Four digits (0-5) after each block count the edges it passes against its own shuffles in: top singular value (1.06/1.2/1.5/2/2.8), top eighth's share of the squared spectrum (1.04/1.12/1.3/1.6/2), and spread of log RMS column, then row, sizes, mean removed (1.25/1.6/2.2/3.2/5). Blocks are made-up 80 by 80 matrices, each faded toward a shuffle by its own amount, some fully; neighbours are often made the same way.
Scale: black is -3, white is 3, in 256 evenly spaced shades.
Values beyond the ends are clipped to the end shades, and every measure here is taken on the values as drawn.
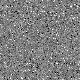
0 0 0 1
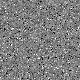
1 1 0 1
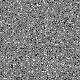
0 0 0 1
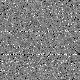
2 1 0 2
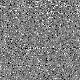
1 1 0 2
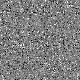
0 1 0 1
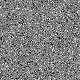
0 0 0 0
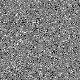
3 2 0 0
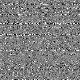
2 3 0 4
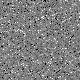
0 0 0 0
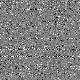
3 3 0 2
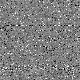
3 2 0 2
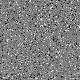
0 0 0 0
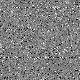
2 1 0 2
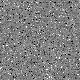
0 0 0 0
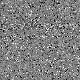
1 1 0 2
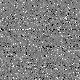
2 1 0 2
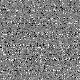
1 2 0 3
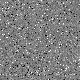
0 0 0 0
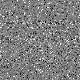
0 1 0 2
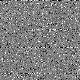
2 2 0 2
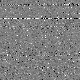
3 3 0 2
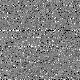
2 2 0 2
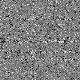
1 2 0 2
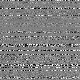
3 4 0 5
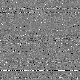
3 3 0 3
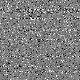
1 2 0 2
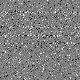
2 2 0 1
